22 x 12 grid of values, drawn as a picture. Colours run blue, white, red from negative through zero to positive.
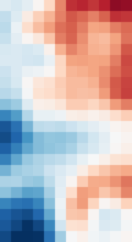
Slope: up to the top right. Lone odd cells: none. Mirror symmetry: none. Average level on the scale: 50%.
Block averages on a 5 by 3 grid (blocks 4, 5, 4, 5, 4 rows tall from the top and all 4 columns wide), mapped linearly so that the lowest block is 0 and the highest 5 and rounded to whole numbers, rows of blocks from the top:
3 5 5 | 3 4 5 | 1 3 3 | 1 3 4 | 0 3 3
